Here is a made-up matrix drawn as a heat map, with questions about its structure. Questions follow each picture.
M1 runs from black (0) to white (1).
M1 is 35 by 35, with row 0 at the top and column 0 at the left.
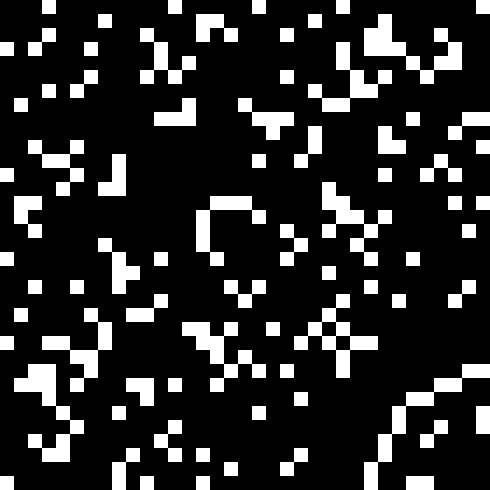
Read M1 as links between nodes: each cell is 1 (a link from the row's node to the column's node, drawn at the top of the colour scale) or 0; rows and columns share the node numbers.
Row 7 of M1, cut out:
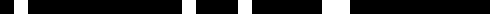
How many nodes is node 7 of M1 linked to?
5
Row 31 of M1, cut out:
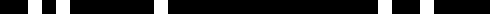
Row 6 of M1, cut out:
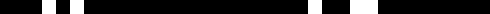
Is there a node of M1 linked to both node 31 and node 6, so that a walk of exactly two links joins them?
no
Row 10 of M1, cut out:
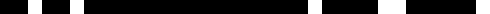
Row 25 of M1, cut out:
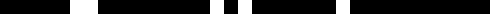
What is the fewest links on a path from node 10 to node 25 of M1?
2
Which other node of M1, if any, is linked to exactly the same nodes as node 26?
none
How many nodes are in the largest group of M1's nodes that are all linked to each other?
4
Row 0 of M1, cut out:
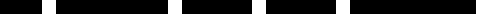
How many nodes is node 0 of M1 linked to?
5
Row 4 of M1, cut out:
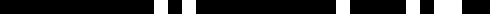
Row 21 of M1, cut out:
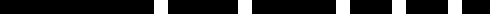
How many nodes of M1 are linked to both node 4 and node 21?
3
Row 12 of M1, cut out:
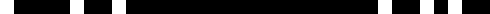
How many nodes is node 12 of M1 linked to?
6
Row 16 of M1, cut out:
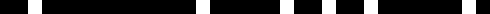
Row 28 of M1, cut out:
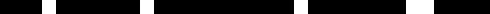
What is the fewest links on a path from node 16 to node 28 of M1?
3
